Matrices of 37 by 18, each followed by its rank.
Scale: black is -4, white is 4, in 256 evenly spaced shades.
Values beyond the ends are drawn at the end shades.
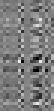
two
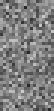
full rank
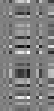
one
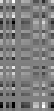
one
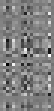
two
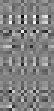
two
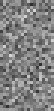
full rank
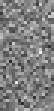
full rank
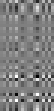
one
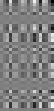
one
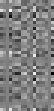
two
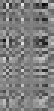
two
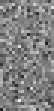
full rank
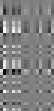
one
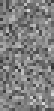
full rank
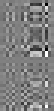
two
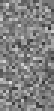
full rank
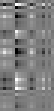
one
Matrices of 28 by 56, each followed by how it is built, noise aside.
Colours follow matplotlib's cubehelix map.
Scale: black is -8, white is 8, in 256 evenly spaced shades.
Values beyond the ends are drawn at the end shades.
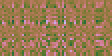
low rank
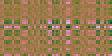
low rank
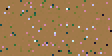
sparse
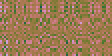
low rank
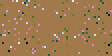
sparse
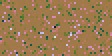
sparse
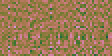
low rank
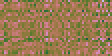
low rank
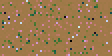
sparse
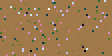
sparse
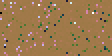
sparse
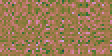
low rank
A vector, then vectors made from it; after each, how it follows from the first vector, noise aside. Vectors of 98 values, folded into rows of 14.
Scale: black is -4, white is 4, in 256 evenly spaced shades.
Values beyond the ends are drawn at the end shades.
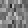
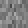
shrunk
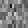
copied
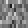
copied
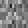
copied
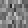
copied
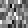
scaled up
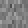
shrunk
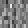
sign-scrambled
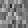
copied
